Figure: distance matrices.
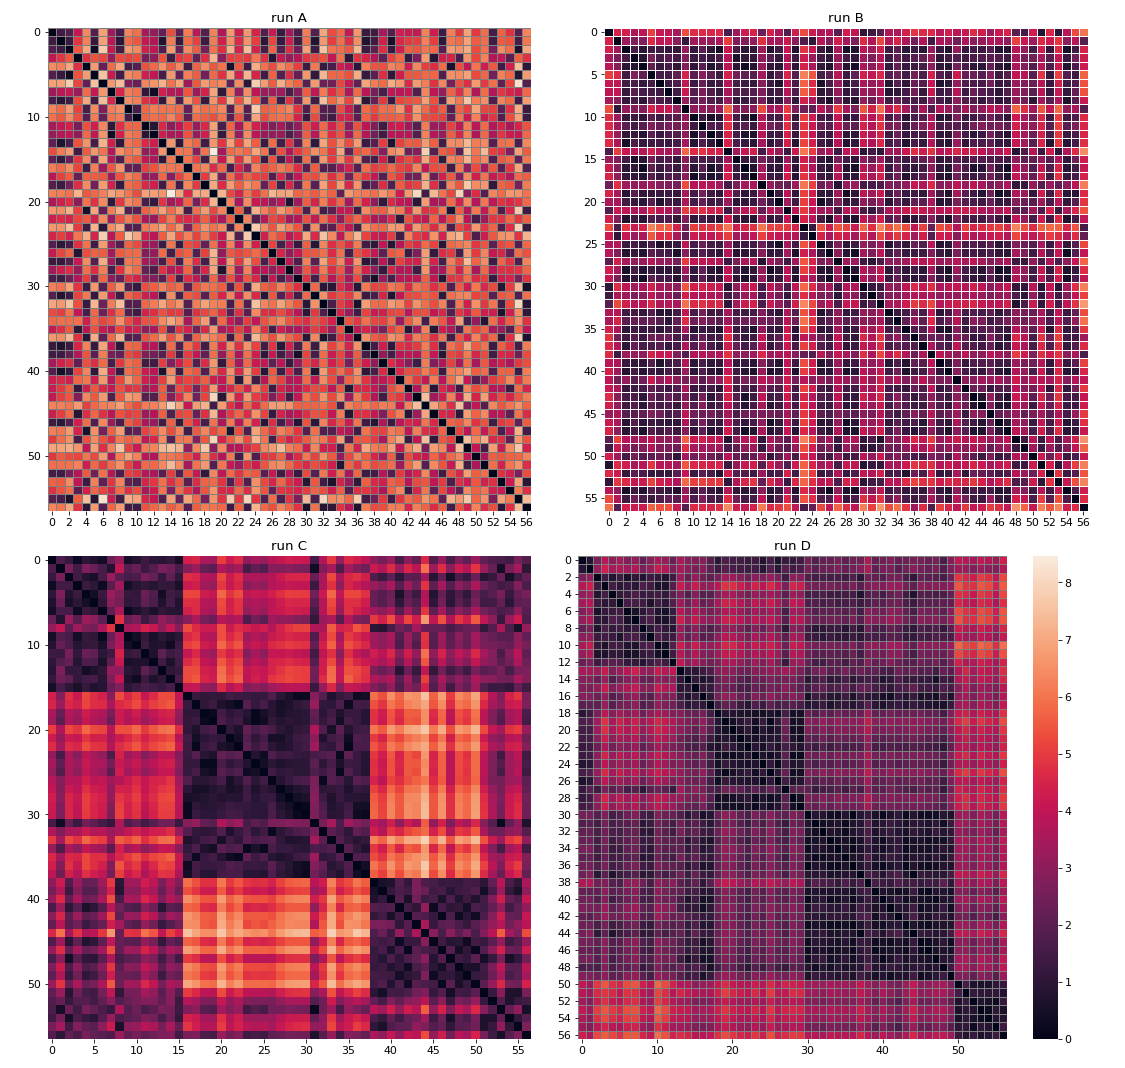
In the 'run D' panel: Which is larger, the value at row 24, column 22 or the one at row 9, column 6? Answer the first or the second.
the second
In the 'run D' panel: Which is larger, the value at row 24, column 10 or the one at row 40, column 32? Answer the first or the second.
the first
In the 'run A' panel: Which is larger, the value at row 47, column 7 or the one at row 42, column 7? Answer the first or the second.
the first
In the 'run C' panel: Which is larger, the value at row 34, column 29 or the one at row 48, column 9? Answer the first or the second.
the second
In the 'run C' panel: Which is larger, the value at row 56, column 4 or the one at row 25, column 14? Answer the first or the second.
the second
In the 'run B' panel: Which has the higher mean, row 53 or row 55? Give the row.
53
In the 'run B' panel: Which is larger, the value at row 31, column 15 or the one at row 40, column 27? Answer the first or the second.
the second
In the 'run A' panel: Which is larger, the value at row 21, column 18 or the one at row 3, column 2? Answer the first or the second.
the first
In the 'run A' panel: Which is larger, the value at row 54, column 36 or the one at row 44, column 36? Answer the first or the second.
the second
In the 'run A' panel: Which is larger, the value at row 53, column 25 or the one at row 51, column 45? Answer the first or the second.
the second
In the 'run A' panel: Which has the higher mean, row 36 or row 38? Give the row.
36
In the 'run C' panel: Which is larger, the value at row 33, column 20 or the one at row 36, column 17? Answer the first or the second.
the second
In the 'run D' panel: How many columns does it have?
57
